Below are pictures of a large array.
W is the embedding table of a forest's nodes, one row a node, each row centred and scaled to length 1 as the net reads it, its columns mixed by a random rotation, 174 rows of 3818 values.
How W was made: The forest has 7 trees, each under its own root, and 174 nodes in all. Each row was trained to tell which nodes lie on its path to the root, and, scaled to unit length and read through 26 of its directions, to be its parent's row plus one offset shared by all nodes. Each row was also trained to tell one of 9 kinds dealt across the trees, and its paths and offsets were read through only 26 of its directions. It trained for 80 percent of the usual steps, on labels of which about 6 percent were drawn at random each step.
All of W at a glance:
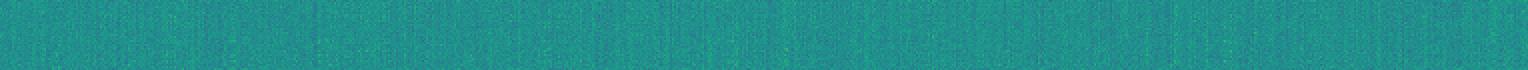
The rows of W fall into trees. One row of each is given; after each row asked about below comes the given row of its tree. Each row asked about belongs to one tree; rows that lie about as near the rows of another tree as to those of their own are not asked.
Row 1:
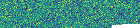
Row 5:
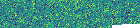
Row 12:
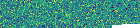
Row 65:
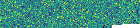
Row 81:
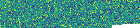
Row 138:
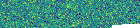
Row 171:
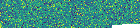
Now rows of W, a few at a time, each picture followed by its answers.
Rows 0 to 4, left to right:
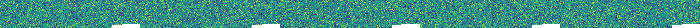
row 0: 138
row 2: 81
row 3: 171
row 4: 171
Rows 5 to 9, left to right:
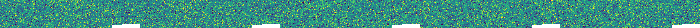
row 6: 138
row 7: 65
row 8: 171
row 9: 1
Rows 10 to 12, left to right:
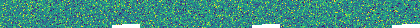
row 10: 1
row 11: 171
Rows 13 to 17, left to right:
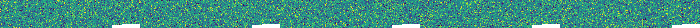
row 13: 1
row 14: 1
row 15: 65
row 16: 65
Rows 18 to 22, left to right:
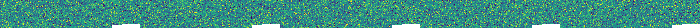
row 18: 5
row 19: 81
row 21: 65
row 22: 1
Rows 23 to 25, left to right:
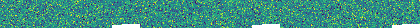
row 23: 65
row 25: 65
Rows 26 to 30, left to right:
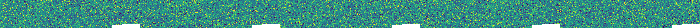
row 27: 12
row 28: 81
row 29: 5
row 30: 65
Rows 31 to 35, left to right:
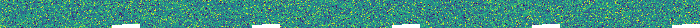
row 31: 5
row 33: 65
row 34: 5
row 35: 171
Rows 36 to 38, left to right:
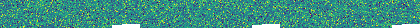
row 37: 1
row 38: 81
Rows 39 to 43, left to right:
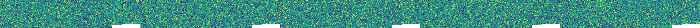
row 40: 171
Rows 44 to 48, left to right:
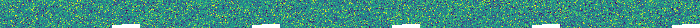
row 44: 65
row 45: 65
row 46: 138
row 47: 1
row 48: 1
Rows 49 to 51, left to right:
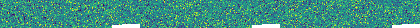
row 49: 5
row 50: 5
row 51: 65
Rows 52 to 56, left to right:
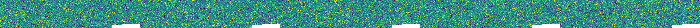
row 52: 65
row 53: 138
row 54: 171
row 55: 81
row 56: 1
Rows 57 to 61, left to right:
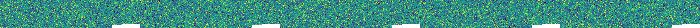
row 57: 171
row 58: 5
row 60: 138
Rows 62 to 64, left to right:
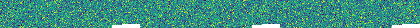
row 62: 65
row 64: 138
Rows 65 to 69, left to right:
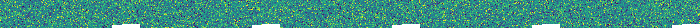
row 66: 171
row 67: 65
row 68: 1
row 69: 1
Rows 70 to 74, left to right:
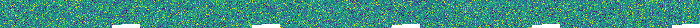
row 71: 81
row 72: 138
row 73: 138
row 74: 1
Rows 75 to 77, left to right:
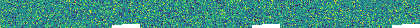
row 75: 5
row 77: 171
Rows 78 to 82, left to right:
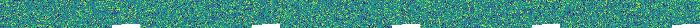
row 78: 171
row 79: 5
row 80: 12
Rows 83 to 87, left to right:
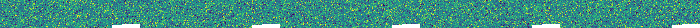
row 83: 5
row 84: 138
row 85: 5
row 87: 1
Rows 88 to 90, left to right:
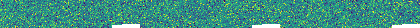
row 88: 65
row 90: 138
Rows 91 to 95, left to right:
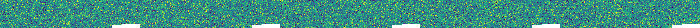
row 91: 171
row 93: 5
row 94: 65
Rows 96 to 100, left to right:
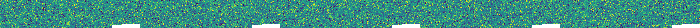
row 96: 171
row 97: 1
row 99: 81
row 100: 1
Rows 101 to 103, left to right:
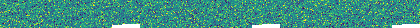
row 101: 5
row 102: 171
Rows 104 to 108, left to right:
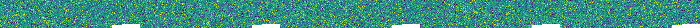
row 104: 65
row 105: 171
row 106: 65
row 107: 138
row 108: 1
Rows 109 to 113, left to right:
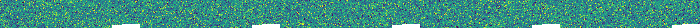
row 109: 5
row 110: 171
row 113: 65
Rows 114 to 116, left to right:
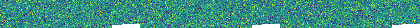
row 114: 5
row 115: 65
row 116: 5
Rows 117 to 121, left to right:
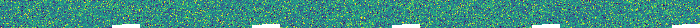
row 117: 1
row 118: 171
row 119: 5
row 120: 65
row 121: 5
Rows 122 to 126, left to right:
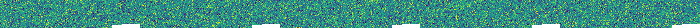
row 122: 5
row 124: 1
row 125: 65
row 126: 138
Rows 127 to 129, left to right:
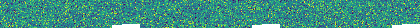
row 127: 138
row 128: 65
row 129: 138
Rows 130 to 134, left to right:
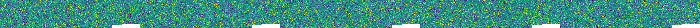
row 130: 65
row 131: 171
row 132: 5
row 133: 138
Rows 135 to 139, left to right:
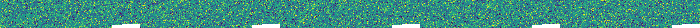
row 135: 5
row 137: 1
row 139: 1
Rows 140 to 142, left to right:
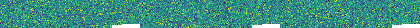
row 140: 1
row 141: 138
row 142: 171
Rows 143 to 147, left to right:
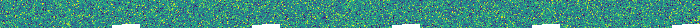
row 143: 171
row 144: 1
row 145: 5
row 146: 171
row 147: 5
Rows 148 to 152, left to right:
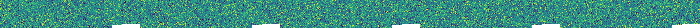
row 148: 12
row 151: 65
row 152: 1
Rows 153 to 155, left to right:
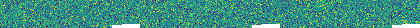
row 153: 1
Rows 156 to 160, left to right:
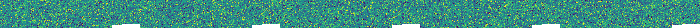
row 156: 1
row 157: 81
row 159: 1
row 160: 5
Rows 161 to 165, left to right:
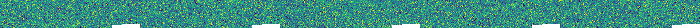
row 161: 12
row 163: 5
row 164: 5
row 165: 1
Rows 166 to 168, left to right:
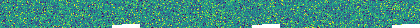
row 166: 171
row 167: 138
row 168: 65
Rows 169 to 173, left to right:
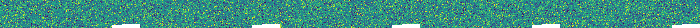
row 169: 65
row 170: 138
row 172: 171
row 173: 138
